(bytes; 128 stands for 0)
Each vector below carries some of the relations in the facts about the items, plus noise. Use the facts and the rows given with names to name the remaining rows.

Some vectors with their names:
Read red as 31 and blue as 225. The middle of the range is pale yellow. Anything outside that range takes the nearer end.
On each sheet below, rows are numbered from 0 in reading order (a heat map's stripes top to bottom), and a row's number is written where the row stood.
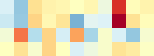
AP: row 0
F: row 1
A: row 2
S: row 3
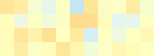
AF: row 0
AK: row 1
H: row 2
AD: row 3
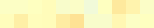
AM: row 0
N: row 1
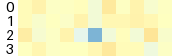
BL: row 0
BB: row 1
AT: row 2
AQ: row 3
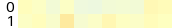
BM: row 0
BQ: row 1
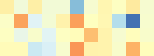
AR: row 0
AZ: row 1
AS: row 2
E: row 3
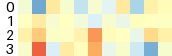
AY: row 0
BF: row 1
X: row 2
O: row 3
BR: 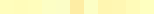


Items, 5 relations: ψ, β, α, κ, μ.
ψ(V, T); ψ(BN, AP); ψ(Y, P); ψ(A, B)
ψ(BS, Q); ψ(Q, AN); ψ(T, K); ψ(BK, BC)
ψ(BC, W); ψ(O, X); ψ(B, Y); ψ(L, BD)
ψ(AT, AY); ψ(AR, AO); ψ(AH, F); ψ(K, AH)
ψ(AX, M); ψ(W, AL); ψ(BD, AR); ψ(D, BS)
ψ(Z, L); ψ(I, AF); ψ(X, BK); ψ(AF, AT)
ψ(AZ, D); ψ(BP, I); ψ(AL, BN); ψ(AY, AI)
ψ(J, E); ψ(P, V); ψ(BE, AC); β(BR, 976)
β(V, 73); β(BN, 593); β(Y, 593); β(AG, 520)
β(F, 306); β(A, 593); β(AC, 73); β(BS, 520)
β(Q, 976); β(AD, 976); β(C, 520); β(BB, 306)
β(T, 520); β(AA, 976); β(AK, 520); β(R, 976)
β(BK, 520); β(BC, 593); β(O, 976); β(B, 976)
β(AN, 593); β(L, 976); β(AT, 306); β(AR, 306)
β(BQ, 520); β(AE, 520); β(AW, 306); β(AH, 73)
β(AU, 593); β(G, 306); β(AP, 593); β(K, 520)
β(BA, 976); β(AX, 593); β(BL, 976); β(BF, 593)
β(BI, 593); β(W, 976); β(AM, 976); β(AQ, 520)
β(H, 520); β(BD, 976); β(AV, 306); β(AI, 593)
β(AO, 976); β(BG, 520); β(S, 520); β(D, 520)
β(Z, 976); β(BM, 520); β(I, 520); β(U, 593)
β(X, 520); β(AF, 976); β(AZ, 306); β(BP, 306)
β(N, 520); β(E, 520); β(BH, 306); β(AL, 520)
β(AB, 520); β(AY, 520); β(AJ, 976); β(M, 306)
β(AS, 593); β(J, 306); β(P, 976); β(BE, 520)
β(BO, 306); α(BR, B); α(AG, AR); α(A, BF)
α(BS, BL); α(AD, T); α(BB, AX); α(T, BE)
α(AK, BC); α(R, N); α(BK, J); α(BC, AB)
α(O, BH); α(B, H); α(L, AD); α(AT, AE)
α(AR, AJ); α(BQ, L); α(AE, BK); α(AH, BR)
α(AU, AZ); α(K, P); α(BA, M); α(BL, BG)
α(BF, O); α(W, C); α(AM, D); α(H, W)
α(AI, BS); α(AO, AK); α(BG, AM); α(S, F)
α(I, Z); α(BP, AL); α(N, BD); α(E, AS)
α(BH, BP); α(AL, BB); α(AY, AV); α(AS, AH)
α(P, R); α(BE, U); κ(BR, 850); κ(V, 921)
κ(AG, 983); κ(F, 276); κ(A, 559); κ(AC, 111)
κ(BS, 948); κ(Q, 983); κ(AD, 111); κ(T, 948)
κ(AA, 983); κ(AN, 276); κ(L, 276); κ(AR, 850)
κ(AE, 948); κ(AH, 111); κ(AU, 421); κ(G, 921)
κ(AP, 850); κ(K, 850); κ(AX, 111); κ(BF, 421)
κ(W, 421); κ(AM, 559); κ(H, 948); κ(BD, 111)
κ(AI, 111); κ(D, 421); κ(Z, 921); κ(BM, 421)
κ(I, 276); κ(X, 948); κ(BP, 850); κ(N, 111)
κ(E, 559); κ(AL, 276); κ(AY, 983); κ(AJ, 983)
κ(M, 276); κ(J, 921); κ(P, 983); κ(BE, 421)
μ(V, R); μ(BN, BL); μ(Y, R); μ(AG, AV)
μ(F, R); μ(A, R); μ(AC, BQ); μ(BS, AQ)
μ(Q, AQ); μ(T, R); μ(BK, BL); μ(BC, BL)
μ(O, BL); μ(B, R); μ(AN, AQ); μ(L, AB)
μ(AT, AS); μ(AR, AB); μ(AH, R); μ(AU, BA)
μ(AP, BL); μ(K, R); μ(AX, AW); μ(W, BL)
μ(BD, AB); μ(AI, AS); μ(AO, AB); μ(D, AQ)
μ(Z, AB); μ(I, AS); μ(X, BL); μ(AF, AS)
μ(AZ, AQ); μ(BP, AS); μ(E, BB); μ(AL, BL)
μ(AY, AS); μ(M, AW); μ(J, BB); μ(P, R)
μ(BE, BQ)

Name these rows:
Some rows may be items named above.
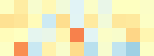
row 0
BF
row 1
BD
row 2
I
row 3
BE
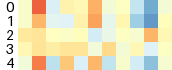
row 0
O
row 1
Z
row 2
BS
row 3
C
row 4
A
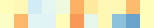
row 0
E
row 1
Z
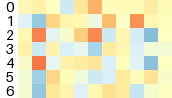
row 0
M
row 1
BN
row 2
AX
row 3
BC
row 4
J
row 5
AN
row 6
AO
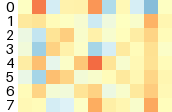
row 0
BP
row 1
BS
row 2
AI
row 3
AN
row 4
AC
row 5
T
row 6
L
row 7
E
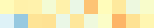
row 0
U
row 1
K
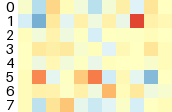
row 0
V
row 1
AH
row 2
AJ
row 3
AE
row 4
AJ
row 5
AX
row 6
U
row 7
W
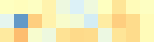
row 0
AM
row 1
AL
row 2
D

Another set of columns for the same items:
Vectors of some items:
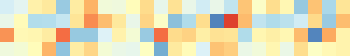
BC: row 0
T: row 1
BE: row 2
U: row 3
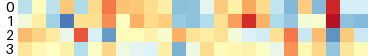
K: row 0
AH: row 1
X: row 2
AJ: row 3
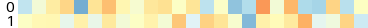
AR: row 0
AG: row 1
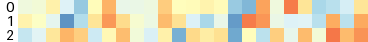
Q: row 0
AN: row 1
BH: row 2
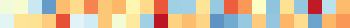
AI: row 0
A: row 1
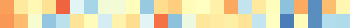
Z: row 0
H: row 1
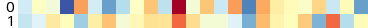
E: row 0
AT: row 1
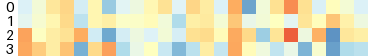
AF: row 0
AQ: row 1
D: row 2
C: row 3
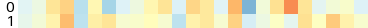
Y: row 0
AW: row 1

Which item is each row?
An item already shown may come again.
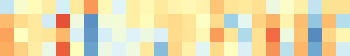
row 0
AM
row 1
L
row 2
D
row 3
M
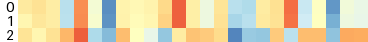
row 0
BS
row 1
BS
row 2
O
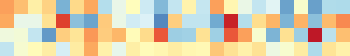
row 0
C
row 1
AX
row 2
AI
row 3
AM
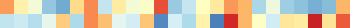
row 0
W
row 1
AL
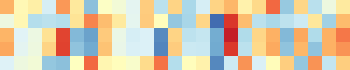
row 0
BD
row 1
T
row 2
AX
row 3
AX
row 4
AY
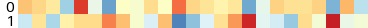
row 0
I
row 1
F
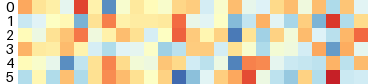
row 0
AC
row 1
AO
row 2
BF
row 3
AZ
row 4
AN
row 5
AP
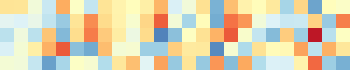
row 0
AE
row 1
V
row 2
BN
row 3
BP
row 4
AS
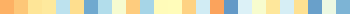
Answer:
B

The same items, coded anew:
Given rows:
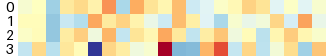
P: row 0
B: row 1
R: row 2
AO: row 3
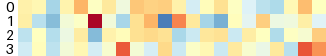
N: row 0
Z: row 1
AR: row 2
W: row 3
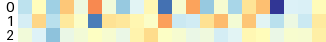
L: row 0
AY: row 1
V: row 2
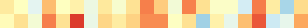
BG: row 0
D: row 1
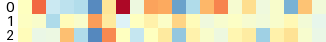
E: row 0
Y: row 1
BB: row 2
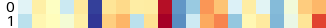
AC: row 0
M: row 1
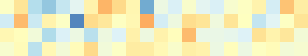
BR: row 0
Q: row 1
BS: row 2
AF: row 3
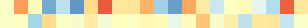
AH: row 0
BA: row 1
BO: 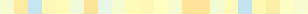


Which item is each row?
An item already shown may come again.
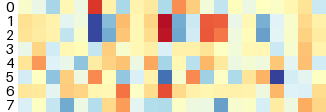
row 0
AZ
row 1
AI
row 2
AI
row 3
AJ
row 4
AS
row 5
L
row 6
AM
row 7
H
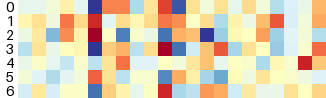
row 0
AL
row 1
D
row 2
BE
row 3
AN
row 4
C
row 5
X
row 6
BN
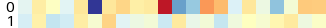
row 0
AC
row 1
AE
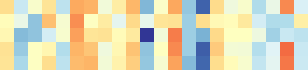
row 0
AX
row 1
I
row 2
BP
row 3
AX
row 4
AX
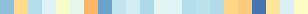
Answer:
T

